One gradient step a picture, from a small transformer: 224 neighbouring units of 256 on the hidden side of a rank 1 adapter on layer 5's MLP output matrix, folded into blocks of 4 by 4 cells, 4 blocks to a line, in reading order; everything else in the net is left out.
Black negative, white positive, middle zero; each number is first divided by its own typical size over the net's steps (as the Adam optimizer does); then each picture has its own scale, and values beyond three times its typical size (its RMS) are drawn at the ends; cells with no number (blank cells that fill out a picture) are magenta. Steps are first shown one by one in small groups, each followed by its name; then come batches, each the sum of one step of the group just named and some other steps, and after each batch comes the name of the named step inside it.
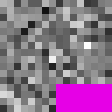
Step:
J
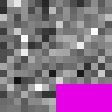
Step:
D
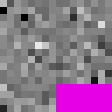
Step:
J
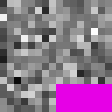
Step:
D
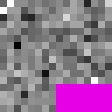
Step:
J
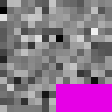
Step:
D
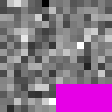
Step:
D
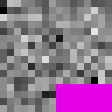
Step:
D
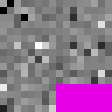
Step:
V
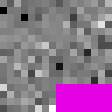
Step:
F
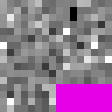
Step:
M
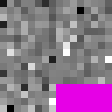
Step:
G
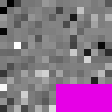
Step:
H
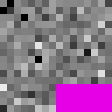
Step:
V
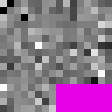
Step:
V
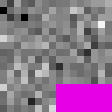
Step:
F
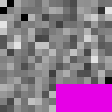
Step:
V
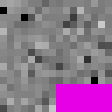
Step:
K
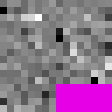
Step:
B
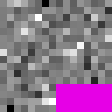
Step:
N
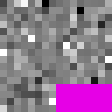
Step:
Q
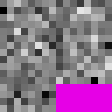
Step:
B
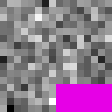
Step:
N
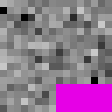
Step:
K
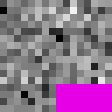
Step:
B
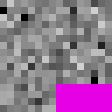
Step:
K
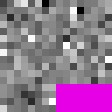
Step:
Q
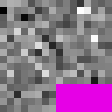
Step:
K
